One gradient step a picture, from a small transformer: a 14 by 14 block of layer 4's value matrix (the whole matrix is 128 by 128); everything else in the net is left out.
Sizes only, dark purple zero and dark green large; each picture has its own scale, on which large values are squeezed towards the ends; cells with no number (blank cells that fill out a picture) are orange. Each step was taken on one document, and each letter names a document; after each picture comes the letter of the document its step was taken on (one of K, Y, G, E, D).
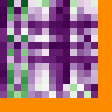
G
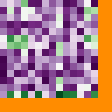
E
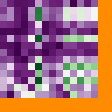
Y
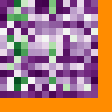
G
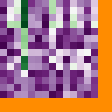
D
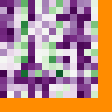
E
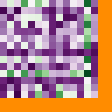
E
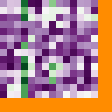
D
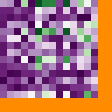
Y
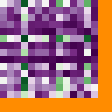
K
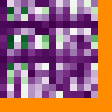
K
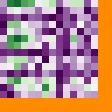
G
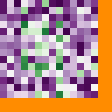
E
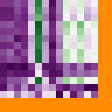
Y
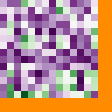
E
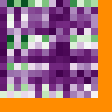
K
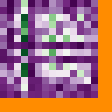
D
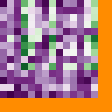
D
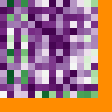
G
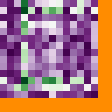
D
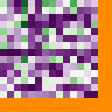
D
